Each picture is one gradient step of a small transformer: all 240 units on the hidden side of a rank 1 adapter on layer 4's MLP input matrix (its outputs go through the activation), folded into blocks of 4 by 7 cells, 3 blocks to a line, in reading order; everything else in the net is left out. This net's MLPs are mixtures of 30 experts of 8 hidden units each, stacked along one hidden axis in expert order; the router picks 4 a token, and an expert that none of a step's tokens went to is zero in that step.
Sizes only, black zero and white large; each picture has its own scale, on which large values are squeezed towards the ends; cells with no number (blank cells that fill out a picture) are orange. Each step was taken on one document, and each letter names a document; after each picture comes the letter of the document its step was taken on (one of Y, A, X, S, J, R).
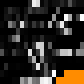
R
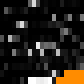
R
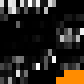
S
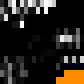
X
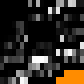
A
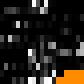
R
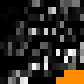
A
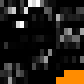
S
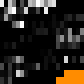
S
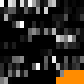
S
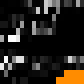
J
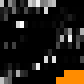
S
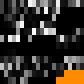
J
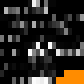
R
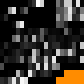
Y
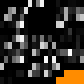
Y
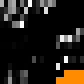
X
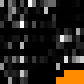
X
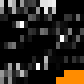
S
